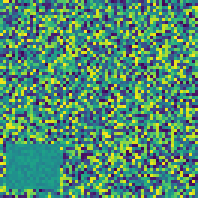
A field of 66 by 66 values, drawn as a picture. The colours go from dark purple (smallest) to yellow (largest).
No regular stripes run through it. The bottom left is the calmest part. Overall the values sit about 50% of the way up the scale. In the bottom left lies a patch that is calmer than the rest.
